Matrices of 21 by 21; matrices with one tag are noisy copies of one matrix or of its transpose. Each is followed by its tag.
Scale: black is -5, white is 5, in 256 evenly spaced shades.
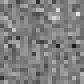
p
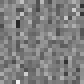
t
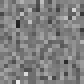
t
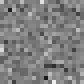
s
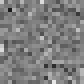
s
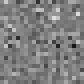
p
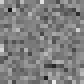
s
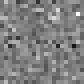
p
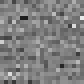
t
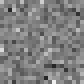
s
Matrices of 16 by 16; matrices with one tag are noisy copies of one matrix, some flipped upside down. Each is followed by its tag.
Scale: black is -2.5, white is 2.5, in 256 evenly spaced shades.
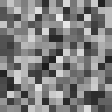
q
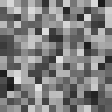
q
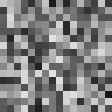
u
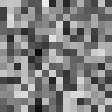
u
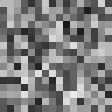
u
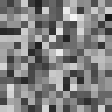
u
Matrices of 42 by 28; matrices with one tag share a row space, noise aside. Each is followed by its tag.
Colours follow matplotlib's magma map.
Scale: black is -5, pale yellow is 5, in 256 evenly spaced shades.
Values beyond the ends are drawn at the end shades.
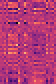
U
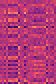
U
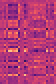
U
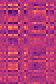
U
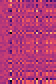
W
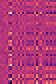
W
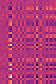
W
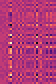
W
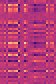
U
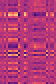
U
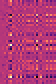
W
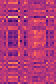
U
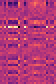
U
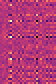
W
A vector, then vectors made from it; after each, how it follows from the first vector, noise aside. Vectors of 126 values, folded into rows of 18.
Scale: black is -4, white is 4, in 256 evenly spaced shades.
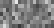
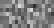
wrapped around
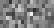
wrapped around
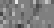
partly zeroed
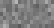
shrunk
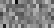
sign-scrambled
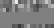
partly zeroed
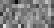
sign-scrambled
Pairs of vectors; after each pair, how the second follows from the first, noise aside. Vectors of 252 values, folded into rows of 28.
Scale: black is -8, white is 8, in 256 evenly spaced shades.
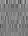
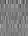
negated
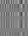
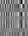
scaled up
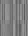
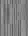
wrapped around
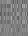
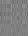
shrunk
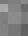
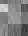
scaled up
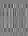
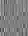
wrapped around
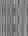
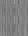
shrunk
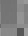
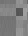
wrapped around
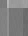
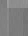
shrunk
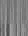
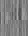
wrapped around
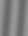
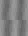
wrapped around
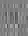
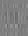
shrunk
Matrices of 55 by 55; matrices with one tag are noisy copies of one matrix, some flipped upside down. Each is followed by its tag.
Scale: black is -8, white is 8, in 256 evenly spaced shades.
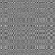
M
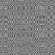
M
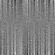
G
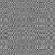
M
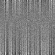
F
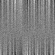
G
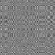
M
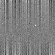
F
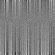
F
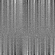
G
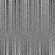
F
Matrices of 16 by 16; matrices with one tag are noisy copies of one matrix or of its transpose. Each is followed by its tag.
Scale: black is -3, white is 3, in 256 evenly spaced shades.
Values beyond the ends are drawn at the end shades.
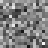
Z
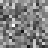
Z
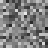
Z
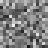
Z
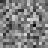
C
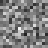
C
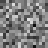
C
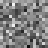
Z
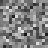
C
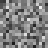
C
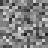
C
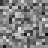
C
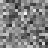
Z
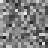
Z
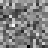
Z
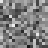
Z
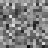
Z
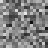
Z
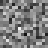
C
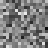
Z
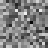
Z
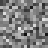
C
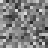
Z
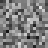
C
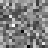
Z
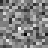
C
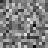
C
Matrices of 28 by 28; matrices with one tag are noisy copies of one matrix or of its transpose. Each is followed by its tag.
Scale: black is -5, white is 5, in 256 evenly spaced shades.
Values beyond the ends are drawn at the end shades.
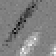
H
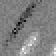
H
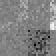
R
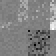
R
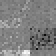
R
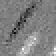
H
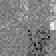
R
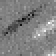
H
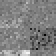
R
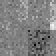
R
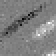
H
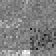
R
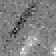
H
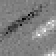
H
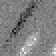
H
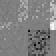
R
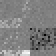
R
